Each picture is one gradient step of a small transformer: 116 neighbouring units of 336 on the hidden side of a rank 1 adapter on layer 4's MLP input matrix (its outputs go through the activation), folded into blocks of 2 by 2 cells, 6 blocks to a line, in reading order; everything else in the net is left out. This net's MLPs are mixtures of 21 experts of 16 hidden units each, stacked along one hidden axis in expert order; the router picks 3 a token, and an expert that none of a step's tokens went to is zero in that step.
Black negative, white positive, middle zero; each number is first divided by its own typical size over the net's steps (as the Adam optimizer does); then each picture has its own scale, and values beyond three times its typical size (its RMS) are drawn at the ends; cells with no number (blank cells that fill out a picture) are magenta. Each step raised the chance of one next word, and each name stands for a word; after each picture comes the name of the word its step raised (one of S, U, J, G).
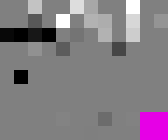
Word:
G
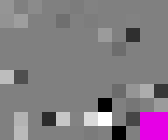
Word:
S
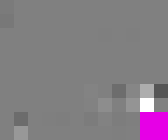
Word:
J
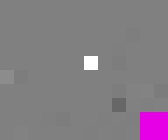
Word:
J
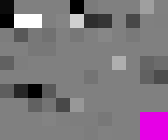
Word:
G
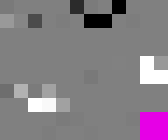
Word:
G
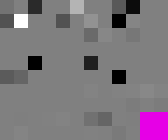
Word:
G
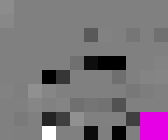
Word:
S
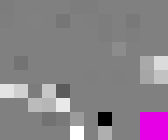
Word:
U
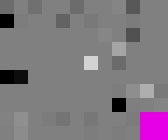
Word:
J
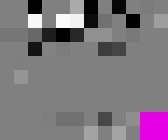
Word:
S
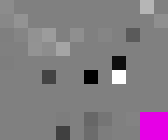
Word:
S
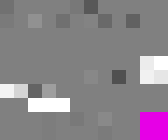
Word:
U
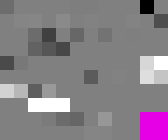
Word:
U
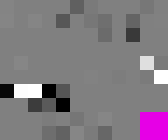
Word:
J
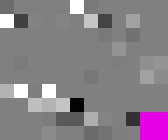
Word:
U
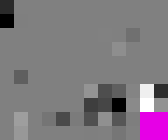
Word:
J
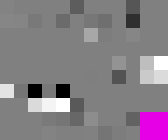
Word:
U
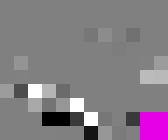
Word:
S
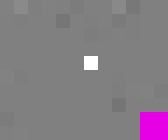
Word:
J
